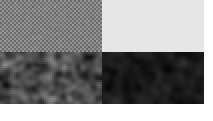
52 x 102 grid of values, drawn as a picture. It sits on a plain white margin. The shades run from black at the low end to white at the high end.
The table splits into 2 rows of 2 panels. Panel 1,1: middling, checkered. Panel 1,2: very high, flat. Panel 2,1: low, blotchy. Panel 2,2: very low, blotchy, faint in contrast.
